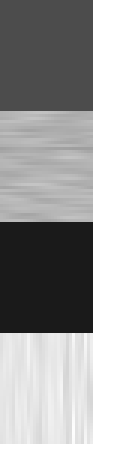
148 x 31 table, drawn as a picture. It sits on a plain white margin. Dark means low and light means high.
It is made of 4 by 1 panels. Panel 1,1: low, flat. Panel 2,1: high, streaked across, faint in contrast. Panel 3,1: very low, flat. Panel 4,1: very high, streaked downward, faint in contrast.
